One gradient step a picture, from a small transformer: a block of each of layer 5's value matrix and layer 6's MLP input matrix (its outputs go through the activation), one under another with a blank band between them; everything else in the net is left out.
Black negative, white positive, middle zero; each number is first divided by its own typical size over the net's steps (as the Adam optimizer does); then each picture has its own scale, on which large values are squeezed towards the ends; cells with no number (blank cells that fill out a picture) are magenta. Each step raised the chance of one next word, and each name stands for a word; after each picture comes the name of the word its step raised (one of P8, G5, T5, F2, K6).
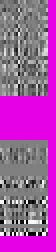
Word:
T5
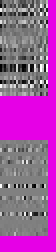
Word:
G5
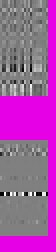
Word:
G5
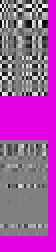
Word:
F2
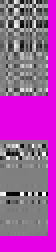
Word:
F2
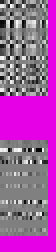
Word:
F2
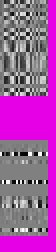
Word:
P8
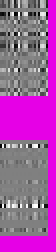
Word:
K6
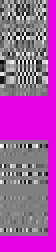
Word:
P8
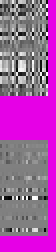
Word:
P8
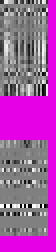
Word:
T5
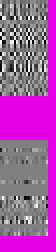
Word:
P8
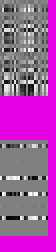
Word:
T5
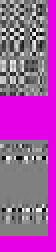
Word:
P8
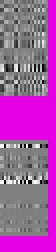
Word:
G5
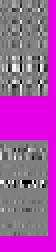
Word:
G5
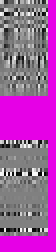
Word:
F2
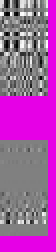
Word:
K6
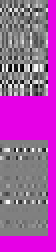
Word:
G5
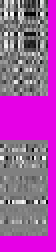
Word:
K6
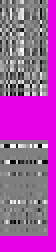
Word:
T5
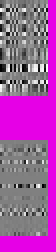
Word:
G5
